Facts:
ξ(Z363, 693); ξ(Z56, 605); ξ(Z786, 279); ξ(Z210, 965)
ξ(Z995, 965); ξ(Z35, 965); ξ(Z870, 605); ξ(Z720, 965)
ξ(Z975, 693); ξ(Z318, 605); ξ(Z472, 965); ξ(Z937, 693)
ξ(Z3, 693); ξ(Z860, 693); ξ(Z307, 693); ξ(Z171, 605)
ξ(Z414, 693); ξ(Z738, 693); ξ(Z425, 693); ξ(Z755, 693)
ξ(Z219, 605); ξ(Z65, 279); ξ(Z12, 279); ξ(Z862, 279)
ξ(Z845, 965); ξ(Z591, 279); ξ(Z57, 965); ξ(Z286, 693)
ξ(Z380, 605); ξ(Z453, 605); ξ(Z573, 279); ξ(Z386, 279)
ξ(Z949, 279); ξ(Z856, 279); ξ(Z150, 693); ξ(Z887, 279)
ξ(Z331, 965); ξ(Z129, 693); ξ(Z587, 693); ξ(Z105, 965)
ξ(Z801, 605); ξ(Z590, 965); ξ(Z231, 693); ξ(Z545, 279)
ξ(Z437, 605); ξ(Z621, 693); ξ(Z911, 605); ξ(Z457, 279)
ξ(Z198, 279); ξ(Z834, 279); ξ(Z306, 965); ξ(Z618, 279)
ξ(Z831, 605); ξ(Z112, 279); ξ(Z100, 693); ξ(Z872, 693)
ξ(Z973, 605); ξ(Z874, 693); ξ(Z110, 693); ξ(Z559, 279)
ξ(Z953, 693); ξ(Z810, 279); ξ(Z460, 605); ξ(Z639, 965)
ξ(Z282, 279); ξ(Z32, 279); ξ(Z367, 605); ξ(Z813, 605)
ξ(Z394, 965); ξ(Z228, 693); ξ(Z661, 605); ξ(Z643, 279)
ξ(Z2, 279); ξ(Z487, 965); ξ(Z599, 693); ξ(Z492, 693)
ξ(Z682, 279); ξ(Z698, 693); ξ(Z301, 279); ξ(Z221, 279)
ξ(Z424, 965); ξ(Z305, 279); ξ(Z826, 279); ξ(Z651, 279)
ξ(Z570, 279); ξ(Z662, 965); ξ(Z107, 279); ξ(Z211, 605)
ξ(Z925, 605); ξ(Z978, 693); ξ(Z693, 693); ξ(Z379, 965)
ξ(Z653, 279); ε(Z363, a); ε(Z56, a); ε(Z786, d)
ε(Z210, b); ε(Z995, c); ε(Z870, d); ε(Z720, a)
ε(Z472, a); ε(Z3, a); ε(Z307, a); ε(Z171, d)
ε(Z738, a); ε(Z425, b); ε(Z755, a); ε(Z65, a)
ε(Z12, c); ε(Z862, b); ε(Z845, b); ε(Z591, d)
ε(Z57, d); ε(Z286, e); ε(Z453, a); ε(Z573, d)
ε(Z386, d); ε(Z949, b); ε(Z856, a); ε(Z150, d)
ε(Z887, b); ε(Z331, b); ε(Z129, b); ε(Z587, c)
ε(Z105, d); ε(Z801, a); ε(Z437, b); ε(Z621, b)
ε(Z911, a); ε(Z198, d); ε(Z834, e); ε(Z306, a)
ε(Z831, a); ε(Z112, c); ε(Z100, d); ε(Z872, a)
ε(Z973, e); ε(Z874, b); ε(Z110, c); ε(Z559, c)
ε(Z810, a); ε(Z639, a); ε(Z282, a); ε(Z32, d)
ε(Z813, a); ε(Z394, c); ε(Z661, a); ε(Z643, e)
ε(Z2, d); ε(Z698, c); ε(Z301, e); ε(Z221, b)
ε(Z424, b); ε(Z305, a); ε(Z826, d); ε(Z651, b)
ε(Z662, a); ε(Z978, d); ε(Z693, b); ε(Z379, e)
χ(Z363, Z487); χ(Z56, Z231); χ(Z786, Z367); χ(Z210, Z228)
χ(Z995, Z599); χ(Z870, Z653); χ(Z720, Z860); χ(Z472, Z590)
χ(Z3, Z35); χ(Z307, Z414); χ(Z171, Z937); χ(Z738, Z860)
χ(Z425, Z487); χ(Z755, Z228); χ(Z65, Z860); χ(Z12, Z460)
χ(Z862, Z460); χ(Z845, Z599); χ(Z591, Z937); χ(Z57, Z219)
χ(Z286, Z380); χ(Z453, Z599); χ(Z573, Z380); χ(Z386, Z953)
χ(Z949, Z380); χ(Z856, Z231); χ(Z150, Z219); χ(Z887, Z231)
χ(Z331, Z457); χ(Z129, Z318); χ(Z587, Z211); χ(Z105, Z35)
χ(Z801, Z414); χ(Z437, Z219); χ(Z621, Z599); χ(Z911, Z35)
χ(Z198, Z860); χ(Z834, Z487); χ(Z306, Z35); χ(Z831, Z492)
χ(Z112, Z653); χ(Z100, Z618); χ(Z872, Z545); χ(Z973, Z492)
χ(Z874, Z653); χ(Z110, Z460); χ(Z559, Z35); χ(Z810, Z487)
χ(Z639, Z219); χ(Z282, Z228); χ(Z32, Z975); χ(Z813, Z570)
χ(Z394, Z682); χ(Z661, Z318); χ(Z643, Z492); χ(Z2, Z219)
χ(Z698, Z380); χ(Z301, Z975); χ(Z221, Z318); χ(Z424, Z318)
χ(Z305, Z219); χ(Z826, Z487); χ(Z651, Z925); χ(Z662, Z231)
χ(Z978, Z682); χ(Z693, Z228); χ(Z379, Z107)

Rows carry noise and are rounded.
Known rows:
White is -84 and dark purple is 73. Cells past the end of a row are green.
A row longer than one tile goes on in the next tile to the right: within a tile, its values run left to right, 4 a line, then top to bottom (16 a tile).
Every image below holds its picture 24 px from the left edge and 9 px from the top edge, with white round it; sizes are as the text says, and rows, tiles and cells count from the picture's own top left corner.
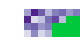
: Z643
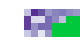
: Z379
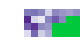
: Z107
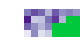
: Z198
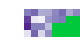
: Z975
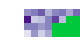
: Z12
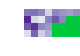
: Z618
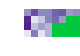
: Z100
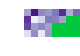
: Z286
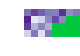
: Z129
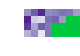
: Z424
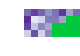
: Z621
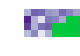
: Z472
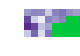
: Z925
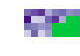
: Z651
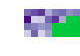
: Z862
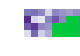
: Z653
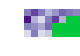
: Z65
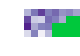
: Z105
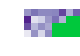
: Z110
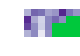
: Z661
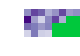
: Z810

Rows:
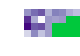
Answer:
Z487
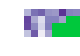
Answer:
Z911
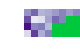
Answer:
Z231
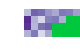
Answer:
Z662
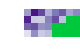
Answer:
Z834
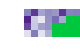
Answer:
Z738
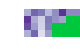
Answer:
Z453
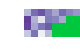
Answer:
Z306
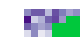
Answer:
Z573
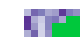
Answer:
Z56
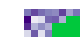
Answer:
Z693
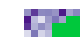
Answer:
Z363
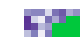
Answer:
Z380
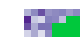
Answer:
Z394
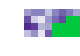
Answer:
Z318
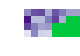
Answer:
Z826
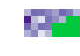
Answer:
Z639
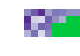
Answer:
Z845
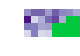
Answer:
Z2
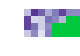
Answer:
Z973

